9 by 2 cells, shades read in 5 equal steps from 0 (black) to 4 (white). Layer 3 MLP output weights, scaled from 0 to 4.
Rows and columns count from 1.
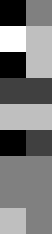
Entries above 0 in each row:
1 2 1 2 2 1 2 2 2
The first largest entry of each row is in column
2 1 2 1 1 2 1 1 1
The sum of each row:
2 7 3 2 6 1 4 4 5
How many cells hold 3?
5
